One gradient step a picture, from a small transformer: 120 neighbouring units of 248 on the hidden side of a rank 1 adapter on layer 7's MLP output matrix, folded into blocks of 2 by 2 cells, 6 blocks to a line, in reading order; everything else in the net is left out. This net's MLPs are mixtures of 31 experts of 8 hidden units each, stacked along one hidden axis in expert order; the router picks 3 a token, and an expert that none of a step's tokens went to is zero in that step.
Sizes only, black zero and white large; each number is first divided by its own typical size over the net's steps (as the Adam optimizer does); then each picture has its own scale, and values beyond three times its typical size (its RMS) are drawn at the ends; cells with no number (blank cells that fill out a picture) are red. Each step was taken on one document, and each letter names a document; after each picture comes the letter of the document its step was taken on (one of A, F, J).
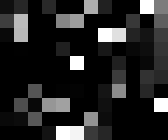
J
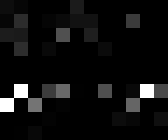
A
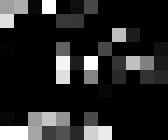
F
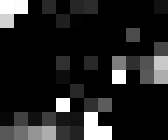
F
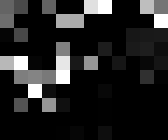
J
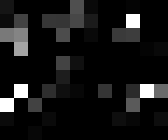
A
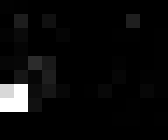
A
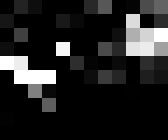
J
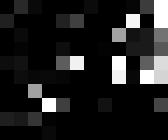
J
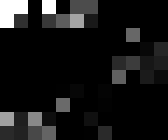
F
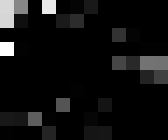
F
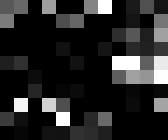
J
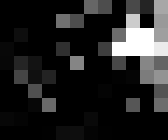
J
